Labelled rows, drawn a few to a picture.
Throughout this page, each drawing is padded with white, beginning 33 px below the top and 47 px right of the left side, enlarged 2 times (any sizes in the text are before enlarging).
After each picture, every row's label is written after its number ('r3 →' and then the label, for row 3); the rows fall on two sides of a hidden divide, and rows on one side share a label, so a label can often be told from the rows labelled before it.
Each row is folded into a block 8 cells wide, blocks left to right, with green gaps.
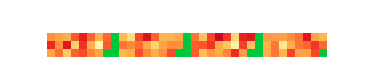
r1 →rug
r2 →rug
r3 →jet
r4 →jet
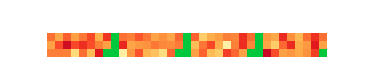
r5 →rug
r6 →rug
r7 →jet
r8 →jet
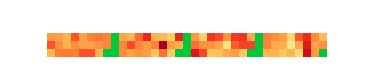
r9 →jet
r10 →rug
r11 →jet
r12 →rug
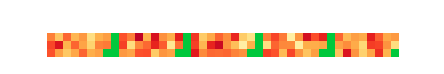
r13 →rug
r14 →rug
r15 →rug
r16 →jet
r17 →rug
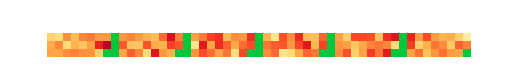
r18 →jet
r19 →jet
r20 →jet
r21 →rug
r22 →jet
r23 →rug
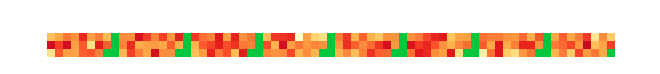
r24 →rug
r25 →jet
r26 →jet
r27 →rug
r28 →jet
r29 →rug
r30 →rug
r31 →rug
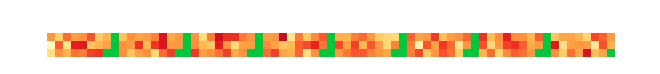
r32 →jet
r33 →rug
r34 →jet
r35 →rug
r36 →rug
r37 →rug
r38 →rug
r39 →jet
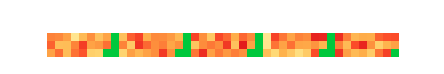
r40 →rug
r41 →rug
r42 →jet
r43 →jet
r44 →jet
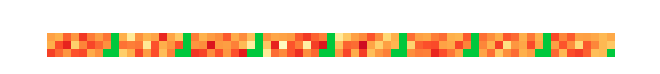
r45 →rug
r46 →rug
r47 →rug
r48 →jet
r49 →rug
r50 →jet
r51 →rug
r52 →rug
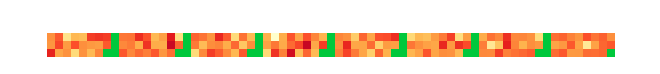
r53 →jet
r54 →jet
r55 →rug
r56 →rug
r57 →jet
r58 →rug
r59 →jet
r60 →jet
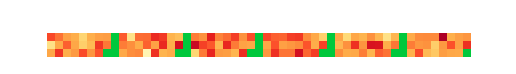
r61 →jet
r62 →rug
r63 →rug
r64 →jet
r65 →rug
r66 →rug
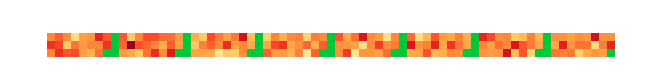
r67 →jet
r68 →jet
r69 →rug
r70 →rug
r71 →rug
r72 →rug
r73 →rug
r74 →jet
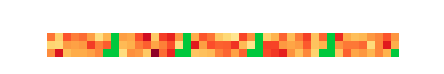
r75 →rug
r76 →jet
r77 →rug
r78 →rug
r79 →jet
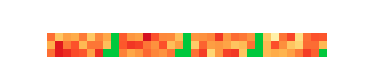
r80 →jet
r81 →rug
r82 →jet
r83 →jet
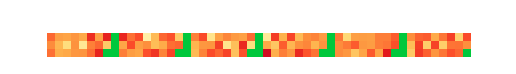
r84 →jet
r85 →jet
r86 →jet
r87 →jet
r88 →jet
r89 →jet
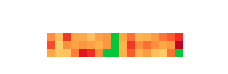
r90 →rug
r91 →jet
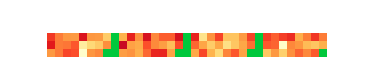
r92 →rug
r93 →jet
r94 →jet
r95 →jet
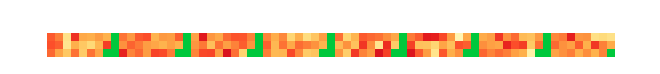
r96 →jet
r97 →jet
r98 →jet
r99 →rug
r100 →jet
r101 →rug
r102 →rug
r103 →rug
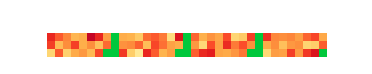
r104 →jet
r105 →rug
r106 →rug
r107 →jet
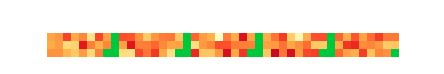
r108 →rug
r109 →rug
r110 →jet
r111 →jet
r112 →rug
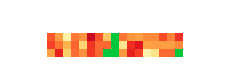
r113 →jet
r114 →jet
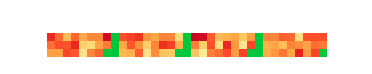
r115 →jet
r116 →rug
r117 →rug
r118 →jet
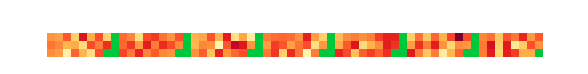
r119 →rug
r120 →jet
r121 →rug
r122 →rug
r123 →jet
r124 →jet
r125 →jet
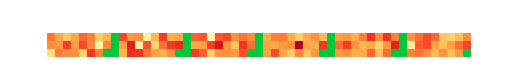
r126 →rug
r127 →jet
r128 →jet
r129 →rug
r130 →jet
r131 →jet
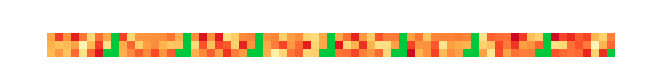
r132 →jet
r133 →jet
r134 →jet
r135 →rug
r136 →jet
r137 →jet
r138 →rug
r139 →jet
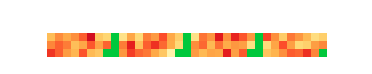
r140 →rug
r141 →rug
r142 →jet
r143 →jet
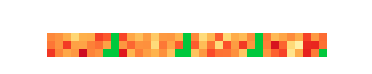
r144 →jet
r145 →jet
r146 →rug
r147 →jet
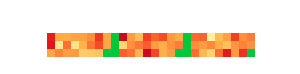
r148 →rug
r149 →jet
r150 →jet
